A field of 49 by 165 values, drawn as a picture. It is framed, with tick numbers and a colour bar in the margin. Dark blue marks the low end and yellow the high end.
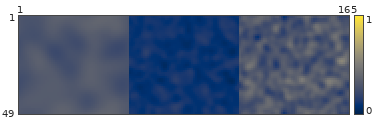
It is made of 1 by 3 panels. Panel 1,1: low, smooth, faint in contrast. Panel 1,2: very low, blotchy, faint in contrast. Panel 1,3: low, blotchy.
